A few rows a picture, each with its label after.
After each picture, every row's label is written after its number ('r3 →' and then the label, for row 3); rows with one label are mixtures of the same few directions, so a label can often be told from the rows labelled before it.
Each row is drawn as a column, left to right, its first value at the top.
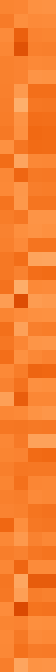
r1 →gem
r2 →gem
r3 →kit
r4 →kit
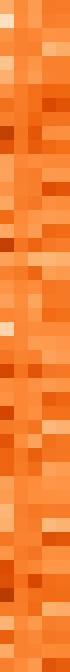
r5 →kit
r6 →kit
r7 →kit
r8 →gem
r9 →gem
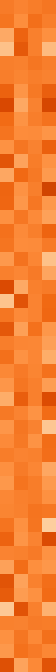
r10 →gem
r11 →gem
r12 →kit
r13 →gem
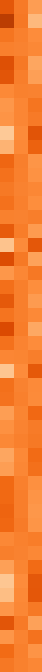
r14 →kit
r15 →kit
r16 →kit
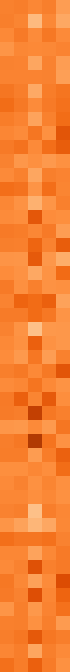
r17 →gem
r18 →gem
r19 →kit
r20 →gem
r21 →kit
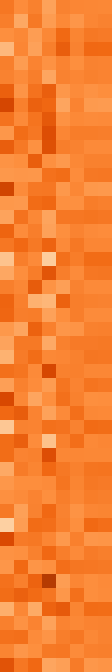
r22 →gem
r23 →kit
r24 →gem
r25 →kit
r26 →gem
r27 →kit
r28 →gem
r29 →gem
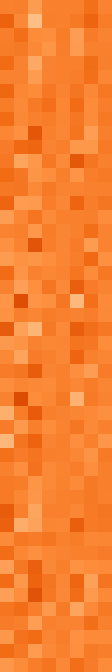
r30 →kit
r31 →gem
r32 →kit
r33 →gem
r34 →gem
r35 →gem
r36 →kit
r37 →kit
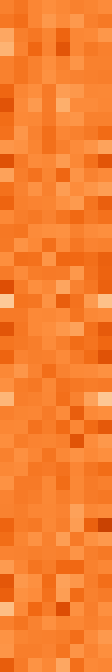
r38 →gem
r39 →kit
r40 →gem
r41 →kit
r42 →gem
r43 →kit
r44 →gem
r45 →gem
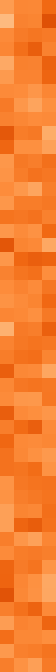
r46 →kit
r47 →gem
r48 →gem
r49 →kit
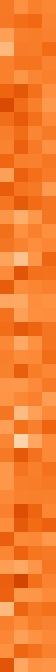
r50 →gem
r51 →kit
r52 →kit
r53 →gem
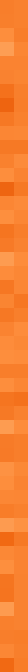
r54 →gem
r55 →gem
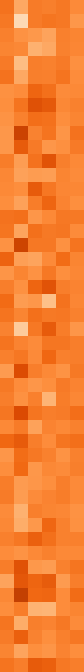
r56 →kit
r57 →kit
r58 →gem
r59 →gem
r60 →kit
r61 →kit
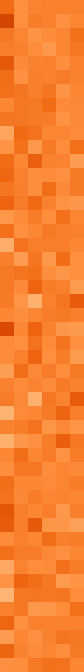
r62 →kit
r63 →kit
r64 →gem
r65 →gem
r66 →kit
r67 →gem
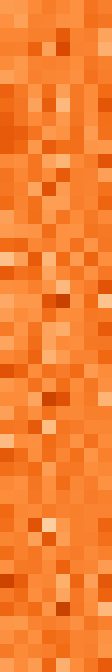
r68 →kit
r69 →kit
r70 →gem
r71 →gem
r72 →gem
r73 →kit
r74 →kit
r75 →gem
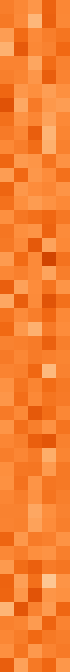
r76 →gem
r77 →gem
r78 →kit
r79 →kit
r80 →gem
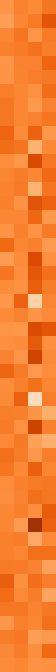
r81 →kit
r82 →gem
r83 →gem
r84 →kit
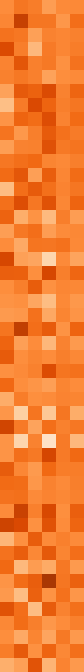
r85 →gem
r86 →kit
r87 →gem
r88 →kit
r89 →kit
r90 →kit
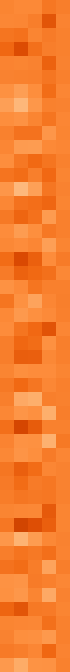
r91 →gem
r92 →gem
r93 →gem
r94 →kit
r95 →kit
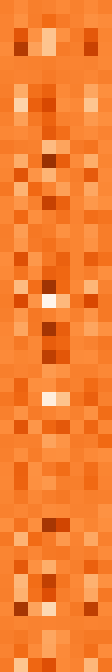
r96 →gem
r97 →gem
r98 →gem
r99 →gem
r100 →gem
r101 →gem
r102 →gem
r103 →kit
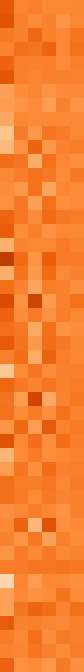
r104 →kit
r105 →gem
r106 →gem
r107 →gem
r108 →kit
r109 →gem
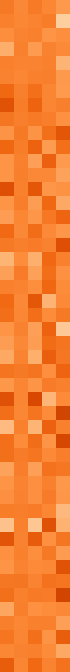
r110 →gem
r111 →kit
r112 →gem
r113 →gem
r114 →kit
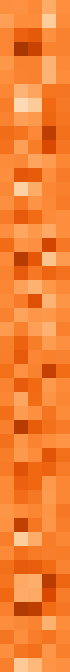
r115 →kit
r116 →gem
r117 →gem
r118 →kit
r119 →kit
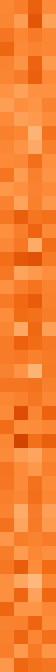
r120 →gem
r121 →kit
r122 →kit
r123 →kit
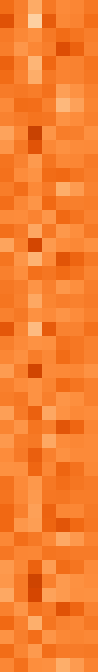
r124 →kit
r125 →gem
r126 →kit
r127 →kit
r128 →gem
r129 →gem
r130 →kit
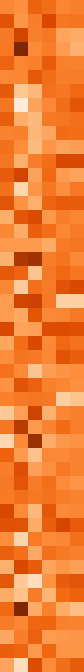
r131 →kit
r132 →gem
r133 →kit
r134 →kit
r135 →gem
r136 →gem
